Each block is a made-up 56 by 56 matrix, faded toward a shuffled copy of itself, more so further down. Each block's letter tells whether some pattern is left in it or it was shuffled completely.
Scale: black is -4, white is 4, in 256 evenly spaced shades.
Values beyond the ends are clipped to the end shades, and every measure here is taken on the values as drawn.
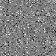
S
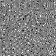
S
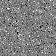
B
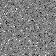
B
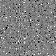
S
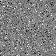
B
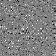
S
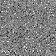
S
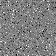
B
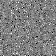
S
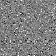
S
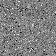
B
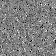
B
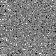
S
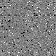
S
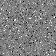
B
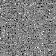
S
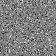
B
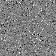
B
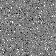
B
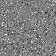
S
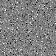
B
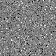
S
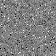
S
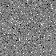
S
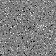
S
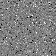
S
